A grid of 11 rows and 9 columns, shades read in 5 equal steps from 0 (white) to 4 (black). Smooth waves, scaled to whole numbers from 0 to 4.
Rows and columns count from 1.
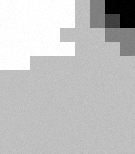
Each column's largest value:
1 1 1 1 1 1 2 4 4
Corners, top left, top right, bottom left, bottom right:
0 4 1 1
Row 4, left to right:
0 0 0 0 0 1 1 1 2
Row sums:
11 10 7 5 7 9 9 9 9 9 9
